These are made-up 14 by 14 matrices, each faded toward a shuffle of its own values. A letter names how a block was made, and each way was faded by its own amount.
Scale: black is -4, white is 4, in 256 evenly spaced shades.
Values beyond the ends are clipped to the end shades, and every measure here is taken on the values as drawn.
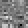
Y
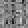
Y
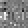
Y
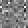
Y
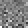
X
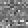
X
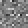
X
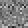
X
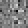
Y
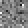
X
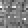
X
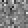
X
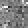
X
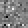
X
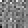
Y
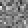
X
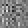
Y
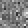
X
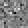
X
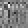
Y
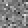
X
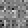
Y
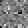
X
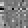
Y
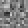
Y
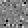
X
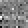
Y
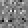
X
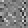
Y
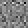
Y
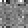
Y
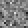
X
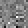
Y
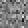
X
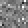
X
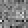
Y
